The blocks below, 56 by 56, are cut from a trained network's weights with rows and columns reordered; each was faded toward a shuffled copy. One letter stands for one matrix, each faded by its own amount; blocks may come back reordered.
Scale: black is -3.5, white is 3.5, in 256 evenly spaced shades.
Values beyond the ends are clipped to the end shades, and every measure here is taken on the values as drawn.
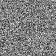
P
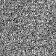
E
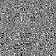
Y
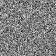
P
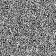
P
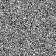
P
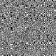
Y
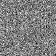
E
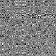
Y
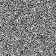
P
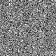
E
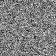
P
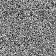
P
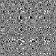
Y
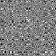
Y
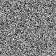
P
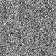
E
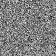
P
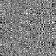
Y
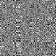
Y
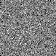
E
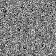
E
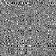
Y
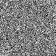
P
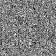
E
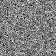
E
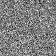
P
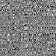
Y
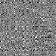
Y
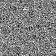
E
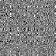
Y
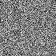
P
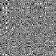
Y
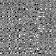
Y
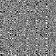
Y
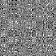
Y
